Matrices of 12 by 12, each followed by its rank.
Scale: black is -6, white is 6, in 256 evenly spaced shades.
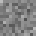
full rank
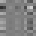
one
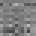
two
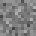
full rank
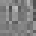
two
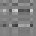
one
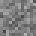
full rank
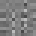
two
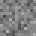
full rank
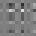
one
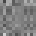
two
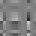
one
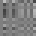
one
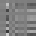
one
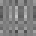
one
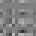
two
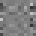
two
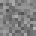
full rank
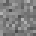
full rank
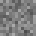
full rank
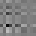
one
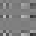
one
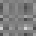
one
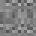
two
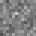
full rank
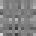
two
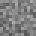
full rank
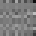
two
